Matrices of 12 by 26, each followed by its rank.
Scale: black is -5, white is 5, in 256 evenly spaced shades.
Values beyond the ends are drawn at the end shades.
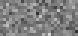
full rank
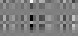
one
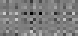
two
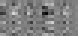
two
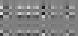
one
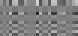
one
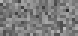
full rank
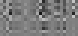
two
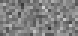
full rank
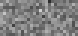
full rank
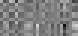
two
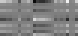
one
